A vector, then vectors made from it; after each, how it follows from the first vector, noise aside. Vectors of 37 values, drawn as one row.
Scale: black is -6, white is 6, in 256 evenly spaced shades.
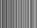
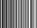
scaled up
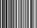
scaled up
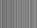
shrunk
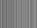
shrunk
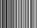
scaled up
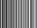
scaled up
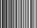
scaled up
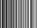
scaled up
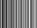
scaled up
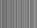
shrunk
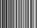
scaled up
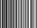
scaled up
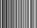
scaled up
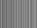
shrunk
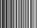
scaled up
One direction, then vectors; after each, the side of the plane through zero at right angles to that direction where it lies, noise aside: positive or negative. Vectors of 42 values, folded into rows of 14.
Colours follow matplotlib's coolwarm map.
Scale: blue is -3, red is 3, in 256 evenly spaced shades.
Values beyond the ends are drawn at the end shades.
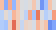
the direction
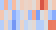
negative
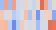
negative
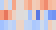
negative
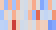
positive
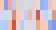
positive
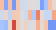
positive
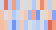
negative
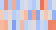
negative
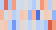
negative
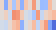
positive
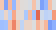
positive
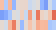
positive
